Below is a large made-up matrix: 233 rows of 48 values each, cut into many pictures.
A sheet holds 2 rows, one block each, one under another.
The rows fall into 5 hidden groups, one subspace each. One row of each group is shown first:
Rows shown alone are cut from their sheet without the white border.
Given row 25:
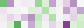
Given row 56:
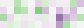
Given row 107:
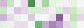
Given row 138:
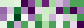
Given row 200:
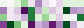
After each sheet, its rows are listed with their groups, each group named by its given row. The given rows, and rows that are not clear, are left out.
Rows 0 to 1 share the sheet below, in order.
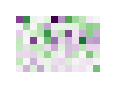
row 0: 25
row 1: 138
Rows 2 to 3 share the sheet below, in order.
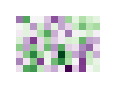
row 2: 25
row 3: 25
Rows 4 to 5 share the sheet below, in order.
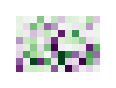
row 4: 107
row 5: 25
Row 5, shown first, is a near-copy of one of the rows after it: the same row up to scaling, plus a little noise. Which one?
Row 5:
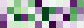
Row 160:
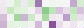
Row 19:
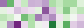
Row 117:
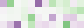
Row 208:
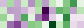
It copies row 160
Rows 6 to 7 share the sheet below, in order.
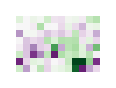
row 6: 200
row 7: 56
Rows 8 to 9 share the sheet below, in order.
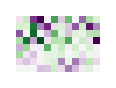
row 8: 138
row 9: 107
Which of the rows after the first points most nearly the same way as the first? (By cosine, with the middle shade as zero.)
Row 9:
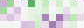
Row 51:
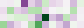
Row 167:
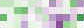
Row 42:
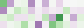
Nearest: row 167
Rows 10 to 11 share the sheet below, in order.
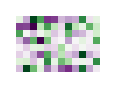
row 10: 138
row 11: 200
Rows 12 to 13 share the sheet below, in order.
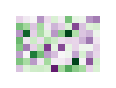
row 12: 200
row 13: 107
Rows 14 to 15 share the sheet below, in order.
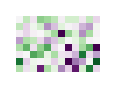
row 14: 107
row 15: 56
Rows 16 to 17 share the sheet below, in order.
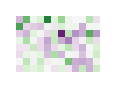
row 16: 107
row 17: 56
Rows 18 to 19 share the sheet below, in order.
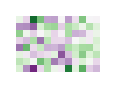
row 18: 138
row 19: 25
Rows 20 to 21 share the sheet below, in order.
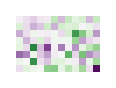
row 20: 56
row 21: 138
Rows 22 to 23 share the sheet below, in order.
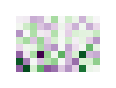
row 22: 138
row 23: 200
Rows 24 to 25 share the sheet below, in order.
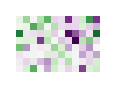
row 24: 56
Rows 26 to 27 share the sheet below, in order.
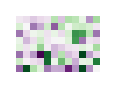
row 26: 56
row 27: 200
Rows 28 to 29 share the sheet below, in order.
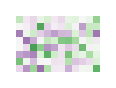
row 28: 200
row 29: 138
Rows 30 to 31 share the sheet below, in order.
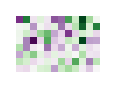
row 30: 25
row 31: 107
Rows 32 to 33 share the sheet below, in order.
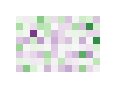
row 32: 138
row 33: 200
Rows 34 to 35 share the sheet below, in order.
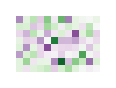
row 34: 107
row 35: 107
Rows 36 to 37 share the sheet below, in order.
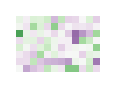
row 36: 56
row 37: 200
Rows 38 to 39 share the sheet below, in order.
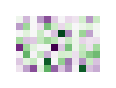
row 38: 107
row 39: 25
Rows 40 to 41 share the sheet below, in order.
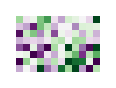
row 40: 200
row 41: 56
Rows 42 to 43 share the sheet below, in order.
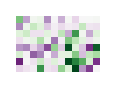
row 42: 107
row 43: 56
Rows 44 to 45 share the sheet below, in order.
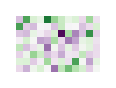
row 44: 107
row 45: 107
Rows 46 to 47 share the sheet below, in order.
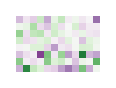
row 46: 200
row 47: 200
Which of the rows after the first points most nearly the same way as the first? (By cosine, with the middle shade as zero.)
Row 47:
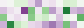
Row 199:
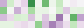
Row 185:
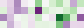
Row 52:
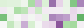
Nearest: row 52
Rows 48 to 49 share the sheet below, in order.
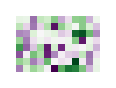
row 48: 56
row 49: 107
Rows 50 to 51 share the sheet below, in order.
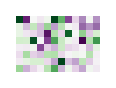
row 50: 25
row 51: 107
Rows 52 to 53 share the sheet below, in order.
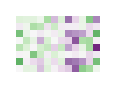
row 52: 56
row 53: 56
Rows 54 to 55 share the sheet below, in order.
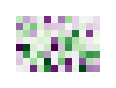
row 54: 107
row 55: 25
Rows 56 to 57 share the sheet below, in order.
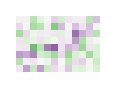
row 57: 138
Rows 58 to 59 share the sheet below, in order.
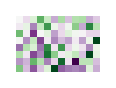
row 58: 138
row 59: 107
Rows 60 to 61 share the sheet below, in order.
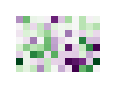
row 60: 25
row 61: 56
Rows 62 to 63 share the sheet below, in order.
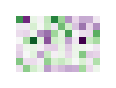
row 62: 25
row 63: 200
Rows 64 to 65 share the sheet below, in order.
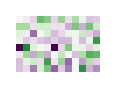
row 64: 138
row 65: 25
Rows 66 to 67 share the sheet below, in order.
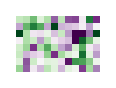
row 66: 56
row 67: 56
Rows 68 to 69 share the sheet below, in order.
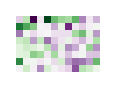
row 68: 138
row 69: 56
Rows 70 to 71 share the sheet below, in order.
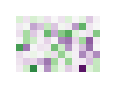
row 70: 200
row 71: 25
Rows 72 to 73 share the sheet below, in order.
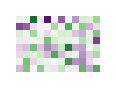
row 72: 138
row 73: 56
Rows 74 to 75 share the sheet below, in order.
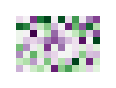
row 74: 138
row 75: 107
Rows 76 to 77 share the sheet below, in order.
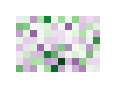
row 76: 138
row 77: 107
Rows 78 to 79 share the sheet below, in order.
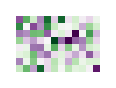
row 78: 107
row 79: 138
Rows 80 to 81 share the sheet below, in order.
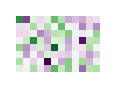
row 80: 25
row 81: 25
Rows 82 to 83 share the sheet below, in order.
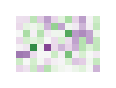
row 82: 56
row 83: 138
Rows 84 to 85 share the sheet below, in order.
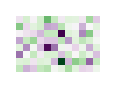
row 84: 107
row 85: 107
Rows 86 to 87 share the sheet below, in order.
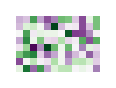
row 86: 56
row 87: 138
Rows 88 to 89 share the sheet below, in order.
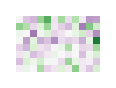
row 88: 138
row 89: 56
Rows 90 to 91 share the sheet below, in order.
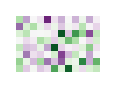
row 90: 107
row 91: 25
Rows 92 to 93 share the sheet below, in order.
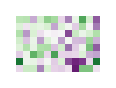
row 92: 56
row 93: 56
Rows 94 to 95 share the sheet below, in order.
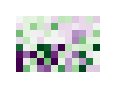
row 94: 56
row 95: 200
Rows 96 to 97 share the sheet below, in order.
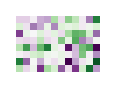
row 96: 56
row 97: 56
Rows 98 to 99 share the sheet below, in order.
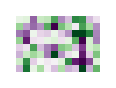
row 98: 56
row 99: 56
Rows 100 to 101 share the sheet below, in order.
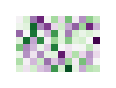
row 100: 138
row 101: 25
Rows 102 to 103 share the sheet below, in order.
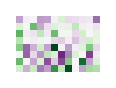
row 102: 200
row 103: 25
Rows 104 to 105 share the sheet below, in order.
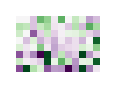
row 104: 138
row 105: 200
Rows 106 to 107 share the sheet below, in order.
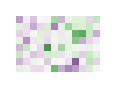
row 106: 56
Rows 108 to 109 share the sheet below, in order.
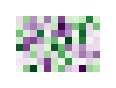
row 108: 25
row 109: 25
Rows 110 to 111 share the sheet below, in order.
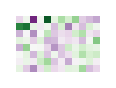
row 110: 138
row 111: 25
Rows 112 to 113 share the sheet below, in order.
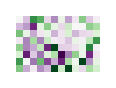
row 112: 138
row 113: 25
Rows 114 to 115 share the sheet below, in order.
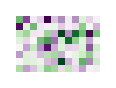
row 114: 107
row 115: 107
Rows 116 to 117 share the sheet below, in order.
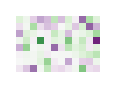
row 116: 138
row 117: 25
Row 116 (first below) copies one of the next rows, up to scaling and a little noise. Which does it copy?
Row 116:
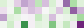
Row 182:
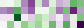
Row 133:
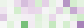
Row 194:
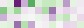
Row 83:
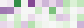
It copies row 133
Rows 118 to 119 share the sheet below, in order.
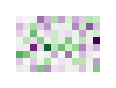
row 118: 138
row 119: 138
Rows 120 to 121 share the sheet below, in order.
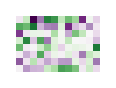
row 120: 138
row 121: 200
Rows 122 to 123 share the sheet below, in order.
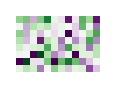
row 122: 56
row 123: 200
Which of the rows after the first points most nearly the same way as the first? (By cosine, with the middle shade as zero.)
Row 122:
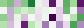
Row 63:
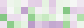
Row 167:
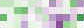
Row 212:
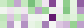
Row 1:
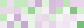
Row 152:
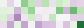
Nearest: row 212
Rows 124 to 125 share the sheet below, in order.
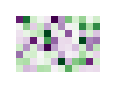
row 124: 25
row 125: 107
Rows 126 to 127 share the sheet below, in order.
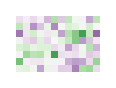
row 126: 56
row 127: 56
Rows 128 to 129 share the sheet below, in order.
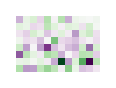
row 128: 107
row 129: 107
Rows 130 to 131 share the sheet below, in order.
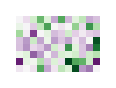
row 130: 138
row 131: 56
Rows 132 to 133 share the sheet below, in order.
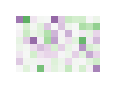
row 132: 25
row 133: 138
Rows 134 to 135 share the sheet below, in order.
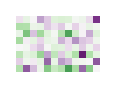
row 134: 200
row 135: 200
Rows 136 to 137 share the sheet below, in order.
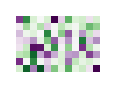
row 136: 25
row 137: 138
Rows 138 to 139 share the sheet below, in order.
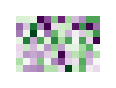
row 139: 25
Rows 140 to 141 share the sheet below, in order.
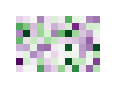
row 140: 200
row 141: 56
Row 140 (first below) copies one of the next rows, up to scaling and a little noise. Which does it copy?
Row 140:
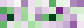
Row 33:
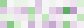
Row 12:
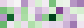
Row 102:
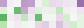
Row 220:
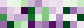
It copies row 12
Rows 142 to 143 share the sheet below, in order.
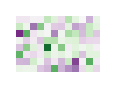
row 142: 200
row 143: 107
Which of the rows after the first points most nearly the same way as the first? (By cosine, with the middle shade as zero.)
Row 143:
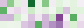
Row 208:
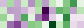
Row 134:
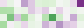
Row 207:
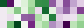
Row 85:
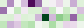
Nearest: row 207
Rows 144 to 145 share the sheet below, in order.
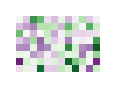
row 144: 138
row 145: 56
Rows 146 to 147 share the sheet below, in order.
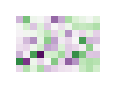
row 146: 25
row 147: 200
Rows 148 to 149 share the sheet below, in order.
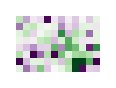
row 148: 107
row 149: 56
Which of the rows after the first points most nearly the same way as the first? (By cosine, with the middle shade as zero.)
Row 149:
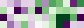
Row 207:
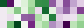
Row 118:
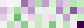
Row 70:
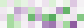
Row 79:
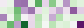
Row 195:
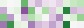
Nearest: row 79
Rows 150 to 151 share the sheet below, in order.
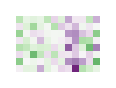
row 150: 56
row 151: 56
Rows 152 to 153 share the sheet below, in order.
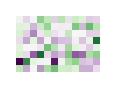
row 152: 138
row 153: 200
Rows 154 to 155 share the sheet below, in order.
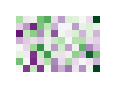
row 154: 200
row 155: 138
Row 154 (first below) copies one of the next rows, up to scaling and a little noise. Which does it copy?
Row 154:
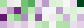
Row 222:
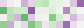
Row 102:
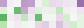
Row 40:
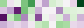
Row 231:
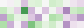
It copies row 40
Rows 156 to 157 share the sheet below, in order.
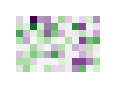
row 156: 200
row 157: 56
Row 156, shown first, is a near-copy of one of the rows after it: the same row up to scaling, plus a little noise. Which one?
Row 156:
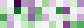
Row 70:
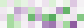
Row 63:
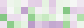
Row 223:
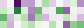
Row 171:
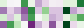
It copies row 223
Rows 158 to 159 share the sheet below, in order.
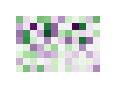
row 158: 200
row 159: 138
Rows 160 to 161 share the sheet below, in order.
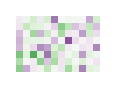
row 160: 25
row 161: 200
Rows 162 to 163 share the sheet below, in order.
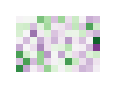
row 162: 138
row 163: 200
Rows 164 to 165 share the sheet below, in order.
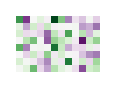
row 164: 25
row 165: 25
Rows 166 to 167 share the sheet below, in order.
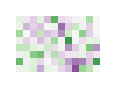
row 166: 25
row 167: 56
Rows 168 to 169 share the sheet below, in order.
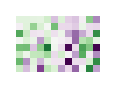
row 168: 56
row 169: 56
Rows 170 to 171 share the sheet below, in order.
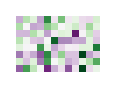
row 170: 107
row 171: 200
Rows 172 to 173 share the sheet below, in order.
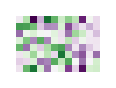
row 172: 138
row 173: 25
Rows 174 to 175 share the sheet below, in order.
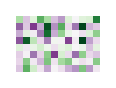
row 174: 200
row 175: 200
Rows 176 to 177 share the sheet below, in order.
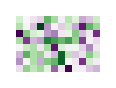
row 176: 200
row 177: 25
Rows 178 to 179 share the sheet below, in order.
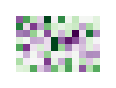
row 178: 107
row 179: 25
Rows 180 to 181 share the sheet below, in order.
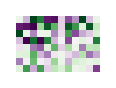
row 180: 138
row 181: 138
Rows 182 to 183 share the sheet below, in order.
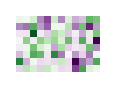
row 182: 138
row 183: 56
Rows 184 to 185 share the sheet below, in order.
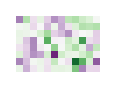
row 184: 25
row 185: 56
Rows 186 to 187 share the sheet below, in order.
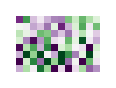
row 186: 25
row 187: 25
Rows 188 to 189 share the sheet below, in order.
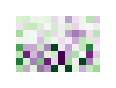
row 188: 56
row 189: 25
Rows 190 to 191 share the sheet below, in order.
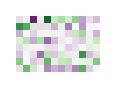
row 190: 138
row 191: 200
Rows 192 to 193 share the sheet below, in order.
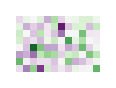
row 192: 25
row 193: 138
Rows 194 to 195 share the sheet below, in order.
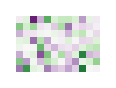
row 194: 138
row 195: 200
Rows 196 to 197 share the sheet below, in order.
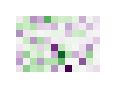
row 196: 138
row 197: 25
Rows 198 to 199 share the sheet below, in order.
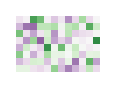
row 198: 138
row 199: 107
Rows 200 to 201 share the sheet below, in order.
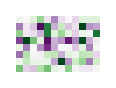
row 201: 107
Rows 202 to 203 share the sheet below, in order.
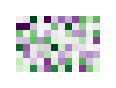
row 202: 138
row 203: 25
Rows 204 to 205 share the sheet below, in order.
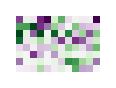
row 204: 200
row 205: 56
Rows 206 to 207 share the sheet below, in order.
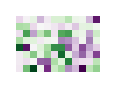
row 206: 200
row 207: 25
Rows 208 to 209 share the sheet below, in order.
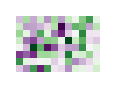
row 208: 25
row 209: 138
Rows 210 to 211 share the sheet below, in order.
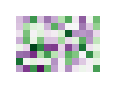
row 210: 56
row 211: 138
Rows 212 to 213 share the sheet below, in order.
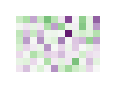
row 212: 56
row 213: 107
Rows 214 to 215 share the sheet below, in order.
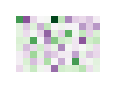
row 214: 25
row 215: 107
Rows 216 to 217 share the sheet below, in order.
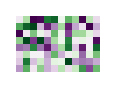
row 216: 138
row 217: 56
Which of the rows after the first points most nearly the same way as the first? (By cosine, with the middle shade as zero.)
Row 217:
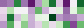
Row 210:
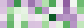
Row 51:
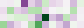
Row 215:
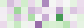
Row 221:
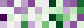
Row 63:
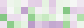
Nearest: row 210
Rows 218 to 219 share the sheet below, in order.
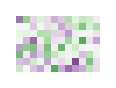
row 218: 25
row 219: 107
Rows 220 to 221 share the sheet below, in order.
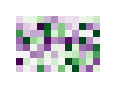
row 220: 200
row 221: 56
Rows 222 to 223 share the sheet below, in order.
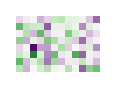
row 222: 200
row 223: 200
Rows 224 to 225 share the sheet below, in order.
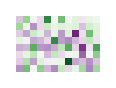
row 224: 107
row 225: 56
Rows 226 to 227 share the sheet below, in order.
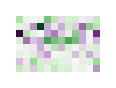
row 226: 200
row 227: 138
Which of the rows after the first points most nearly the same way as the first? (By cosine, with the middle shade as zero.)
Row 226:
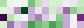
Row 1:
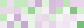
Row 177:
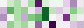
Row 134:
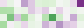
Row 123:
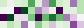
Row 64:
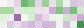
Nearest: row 123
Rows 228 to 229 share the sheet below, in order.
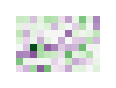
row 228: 56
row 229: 138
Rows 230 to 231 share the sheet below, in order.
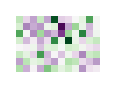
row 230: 25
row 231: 200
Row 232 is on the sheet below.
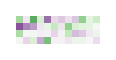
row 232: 138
